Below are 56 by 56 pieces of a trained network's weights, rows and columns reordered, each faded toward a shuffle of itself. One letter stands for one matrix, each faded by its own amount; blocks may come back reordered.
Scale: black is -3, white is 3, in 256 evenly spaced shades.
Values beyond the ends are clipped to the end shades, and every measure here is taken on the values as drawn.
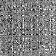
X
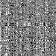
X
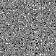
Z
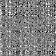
X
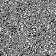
Z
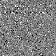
Z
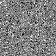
Z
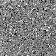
Z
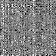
X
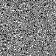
Z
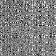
X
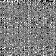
X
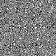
Z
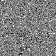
Z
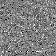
Z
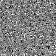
Z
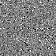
Z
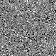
Z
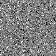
Z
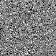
Z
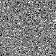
Z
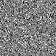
Z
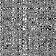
X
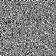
Z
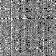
X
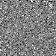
Z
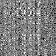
X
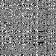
X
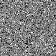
Z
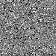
Z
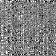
X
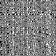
X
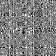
X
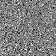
Z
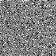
Z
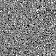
Z
